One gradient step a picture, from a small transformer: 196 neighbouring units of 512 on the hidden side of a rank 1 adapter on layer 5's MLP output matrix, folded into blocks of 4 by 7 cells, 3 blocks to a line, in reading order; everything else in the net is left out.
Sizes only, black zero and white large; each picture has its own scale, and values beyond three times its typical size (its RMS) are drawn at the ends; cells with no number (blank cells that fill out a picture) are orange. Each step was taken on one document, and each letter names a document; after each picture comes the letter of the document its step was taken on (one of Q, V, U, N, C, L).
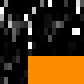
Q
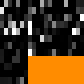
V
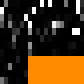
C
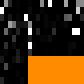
Q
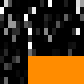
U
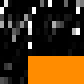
V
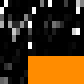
V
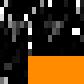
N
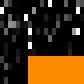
U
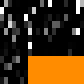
U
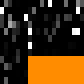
U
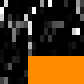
C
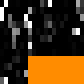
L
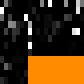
Q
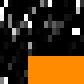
N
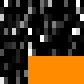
L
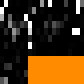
N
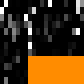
U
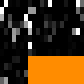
L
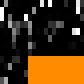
C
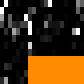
L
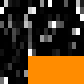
L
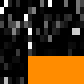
V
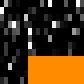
U
